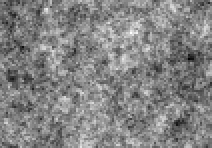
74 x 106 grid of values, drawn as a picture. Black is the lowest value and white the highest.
The ninth with the lowest average is the middle right. The texture is blotchy. No overall slope runs across the table. Overall the values sit about 50% of the way up the scale. There are no regular stripes.
